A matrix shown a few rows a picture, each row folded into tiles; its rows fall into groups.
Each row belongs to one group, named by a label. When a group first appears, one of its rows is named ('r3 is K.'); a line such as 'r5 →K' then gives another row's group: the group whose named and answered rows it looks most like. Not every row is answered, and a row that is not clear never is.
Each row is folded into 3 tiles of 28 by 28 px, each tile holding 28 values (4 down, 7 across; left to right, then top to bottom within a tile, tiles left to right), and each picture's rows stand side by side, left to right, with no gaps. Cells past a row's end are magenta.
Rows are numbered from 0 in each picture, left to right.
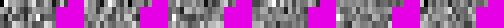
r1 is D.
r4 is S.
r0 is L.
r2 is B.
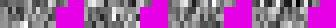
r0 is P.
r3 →D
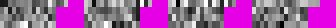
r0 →P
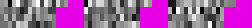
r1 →L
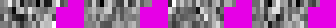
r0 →B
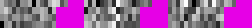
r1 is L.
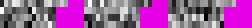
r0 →L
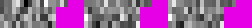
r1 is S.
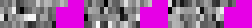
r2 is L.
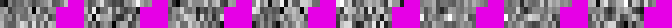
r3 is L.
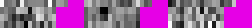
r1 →P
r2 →P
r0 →S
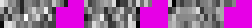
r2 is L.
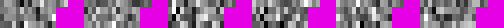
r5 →B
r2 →L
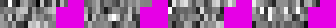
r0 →D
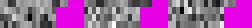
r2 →B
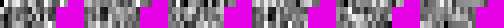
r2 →D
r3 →P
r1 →P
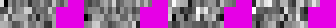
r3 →L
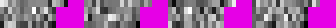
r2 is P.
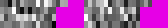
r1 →S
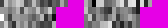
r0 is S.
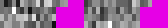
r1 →P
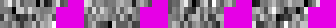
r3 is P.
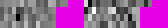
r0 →P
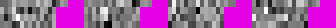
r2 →L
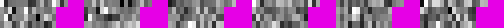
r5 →L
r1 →B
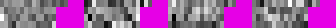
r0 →S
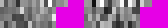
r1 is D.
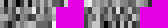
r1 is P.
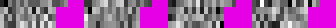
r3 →D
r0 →P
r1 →S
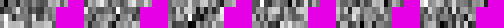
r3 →D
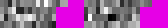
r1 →B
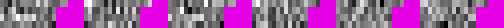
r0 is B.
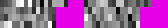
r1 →S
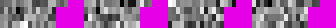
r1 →B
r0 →P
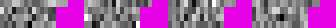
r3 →B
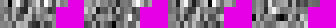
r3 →B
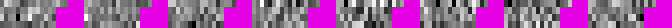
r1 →S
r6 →P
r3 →D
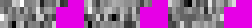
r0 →S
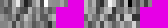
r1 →D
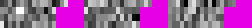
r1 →L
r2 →D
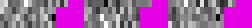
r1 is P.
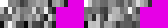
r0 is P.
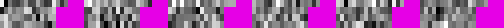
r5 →P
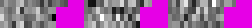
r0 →S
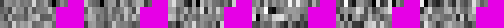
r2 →S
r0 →L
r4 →D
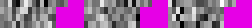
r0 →D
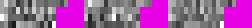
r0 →S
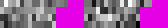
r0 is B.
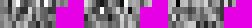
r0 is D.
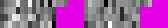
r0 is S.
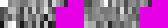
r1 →S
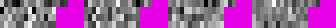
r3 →S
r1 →L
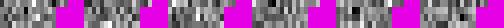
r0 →L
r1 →P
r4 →P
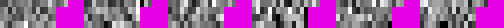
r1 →D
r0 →P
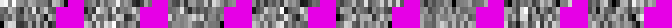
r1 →L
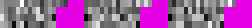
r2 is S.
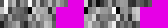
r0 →L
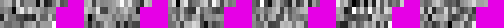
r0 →B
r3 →D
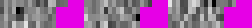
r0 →P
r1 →S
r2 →D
